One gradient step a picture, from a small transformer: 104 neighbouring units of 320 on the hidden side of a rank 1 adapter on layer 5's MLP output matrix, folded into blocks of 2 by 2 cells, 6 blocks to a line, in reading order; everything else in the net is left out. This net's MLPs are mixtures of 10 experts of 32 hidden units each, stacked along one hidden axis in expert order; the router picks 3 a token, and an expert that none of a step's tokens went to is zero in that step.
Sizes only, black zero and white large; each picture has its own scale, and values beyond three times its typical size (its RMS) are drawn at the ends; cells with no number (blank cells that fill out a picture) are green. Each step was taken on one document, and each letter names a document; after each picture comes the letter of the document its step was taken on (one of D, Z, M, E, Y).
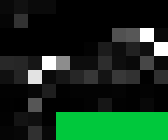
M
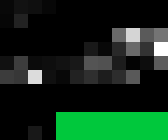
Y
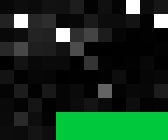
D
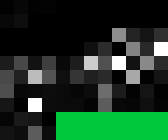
Y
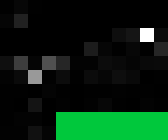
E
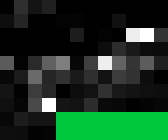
M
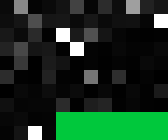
D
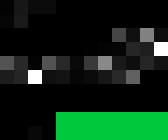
M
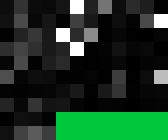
D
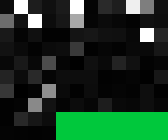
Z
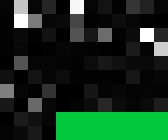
Z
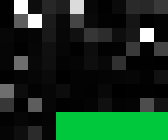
Z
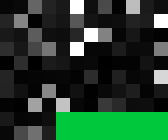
D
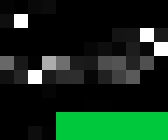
M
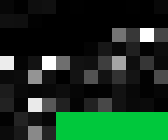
M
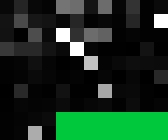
D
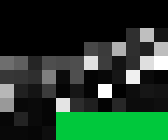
Y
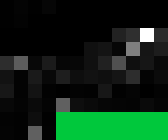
Y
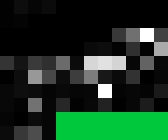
Y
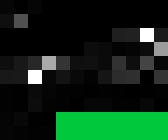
E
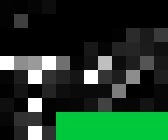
E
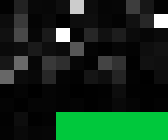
D
